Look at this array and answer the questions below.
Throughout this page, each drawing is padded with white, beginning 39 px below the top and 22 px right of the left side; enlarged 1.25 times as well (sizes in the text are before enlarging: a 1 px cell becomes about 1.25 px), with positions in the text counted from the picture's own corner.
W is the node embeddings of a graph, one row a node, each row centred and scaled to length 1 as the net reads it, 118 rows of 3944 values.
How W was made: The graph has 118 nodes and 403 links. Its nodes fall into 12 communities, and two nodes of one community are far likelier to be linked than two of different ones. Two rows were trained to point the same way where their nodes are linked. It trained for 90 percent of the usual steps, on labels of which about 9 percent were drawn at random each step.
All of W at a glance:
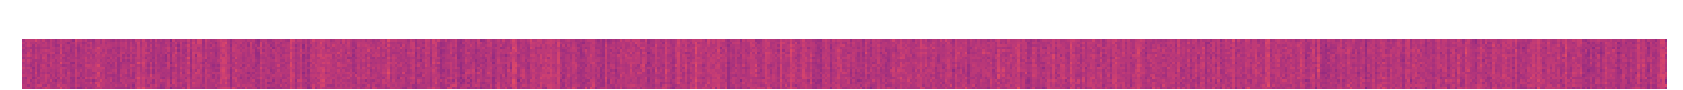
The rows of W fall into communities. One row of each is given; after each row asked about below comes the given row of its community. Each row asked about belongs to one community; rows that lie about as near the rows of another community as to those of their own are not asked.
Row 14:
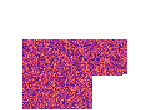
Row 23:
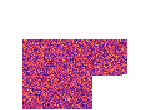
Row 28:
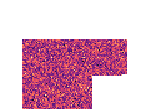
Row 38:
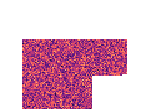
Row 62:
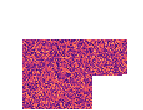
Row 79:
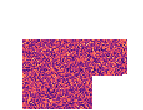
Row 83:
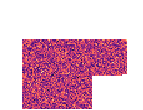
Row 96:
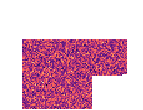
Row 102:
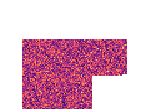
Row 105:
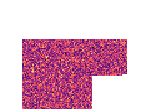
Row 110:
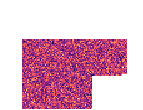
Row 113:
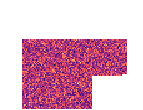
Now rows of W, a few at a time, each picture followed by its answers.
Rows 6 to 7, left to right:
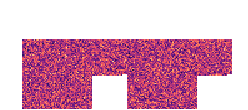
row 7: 38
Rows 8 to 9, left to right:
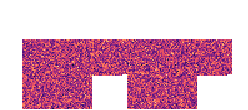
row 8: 79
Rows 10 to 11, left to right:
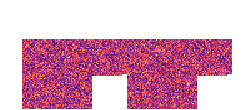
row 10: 105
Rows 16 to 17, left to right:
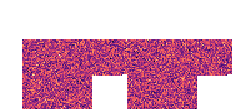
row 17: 79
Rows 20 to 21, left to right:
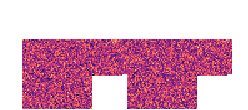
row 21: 14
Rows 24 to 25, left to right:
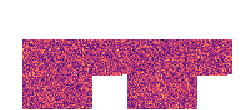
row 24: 105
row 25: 62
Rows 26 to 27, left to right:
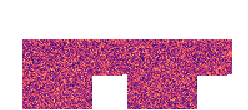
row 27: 23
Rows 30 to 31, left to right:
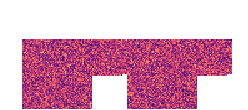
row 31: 102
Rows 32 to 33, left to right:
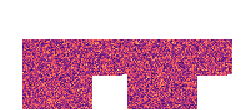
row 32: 96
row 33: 102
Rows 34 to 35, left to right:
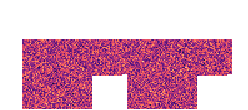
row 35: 105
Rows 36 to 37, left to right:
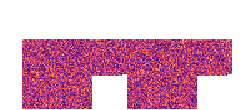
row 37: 105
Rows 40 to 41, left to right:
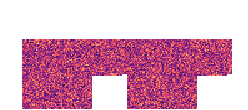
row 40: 38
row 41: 14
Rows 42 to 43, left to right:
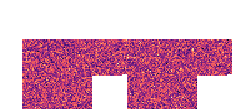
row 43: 113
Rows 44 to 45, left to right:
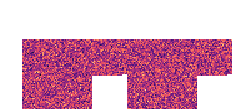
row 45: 113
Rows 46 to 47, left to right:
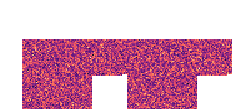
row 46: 62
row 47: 110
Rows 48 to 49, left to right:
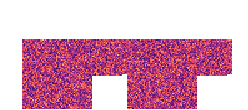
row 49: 62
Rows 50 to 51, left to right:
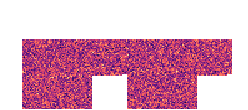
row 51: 38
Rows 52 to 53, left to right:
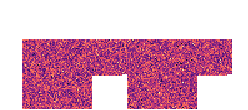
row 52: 28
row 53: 105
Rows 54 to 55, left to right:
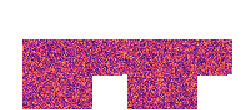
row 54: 23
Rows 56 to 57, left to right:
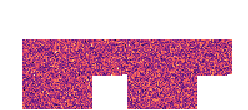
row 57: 96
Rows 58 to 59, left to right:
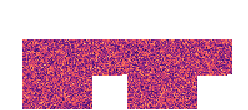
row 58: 23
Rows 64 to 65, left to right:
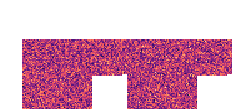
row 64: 62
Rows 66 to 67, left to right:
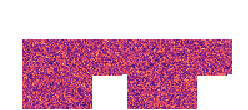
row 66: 79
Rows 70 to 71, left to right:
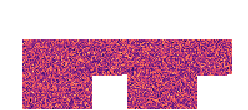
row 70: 28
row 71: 79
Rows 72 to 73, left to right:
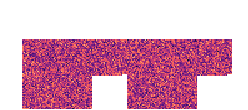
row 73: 102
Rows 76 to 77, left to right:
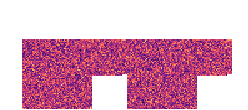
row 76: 62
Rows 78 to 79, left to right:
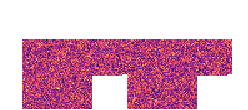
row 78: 83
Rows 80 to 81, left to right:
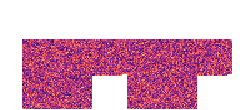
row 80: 110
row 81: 96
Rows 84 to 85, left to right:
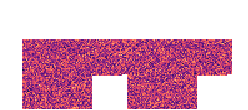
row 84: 28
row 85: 83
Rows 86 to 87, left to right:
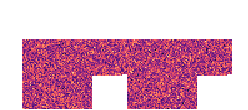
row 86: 105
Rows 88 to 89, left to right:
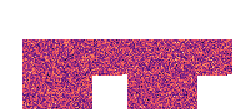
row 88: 38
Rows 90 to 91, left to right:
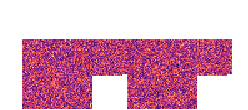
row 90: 23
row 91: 79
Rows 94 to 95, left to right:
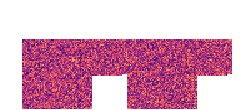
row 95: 83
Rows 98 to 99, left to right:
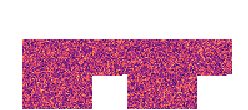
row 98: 14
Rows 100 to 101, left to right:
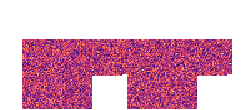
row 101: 14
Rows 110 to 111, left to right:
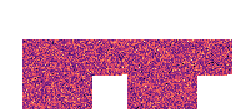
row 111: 83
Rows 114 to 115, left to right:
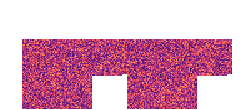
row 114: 23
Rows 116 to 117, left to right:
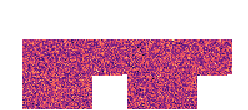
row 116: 62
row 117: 102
